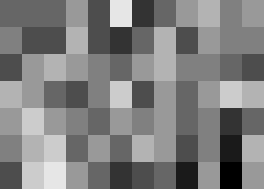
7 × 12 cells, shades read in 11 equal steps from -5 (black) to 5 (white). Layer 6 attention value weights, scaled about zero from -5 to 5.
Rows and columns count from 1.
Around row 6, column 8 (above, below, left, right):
1 -1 2 -2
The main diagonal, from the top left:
-1 -2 2 -2 -1 -1 -2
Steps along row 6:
up up down up down up down down up down up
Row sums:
0 -7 1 7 1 3 -8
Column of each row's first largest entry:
6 4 3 6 2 3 3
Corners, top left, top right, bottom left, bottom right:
-1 1 -2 1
